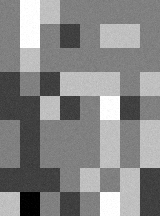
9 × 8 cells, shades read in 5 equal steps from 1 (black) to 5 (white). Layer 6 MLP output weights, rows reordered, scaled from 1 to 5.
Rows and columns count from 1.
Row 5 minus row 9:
-2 1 1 0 0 0 -2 1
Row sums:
27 27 25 26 23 25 25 22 24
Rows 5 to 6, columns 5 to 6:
3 5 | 3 4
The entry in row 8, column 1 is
2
